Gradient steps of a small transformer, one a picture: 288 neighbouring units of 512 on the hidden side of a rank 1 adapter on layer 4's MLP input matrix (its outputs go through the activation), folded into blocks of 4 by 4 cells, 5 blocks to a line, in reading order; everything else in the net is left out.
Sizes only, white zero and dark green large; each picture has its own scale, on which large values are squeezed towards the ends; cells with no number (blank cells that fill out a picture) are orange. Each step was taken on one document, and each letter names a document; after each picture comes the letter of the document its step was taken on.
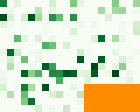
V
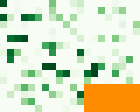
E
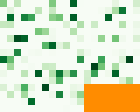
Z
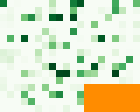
V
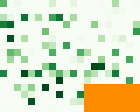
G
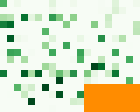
G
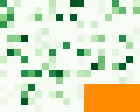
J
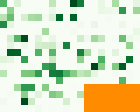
J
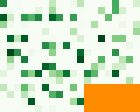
E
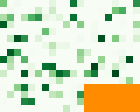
Z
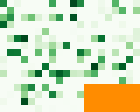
J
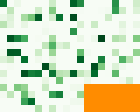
V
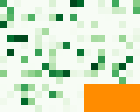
J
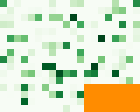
Z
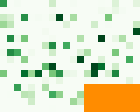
G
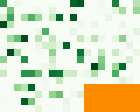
J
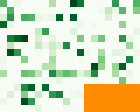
J
